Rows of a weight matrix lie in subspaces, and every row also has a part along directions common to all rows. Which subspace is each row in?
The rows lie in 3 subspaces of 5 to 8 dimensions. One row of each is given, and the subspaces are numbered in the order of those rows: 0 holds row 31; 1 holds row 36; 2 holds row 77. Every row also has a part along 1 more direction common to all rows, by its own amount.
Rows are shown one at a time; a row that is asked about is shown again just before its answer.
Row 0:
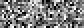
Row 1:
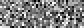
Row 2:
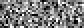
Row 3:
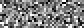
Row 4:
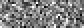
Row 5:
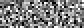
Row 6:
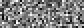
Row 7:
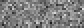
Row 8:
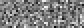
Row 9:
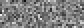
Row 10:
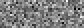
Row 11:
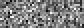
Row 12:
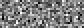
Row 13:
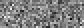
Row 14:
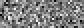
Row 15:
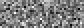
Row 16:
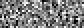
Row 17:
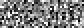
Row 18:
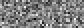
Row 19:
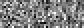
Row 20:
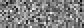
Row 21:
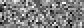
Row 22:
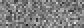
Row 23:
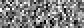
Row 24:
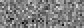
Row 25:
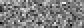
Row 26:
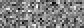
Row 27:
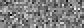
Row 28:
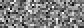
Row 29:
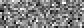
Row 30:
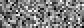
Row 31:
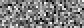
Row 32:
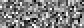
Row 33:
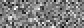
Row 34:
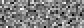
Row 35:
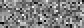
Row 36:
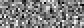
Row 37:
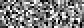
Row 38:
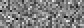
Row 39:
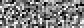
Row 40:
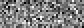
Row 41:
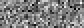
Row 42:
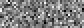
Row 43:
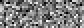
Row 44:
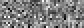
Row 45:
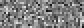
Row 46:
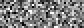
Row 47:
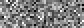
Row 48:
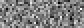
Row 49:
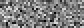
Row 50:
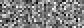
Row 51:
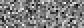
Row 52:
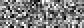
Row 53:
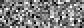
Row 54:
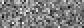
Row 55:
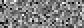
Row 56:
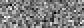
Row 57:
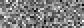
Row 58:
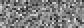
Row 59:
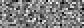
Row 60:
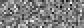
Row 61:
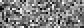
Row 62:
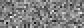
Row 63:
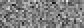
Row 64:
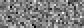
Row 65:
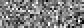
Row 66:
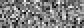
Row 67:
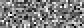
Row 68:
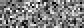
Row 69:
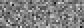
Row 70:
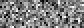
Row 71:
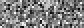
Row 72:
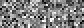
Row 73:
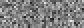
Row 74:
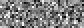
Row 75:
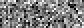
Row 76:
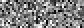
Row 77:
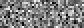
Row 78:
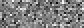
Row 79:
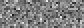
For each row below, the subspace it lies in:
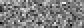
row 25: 1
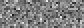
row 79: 1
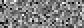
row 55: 1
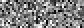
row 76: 0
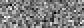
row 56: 0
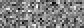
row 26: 2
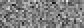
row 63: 2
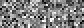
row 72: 0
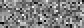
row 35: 1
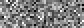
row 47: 0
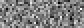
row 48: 0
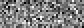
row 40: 2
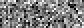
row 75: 2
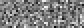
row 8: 2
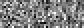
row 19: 0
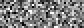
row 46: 1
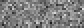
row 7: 0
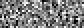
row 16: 1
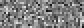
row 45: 2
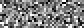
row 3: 1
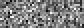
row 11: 2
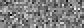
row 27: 2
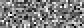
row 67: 2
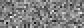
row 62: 2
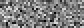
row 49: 0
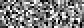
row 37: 2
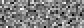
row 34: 1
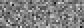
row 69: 0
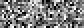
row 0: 0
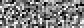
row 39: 1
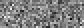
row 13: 0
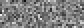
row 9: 1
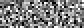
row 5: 0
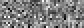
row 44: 0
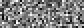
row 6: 1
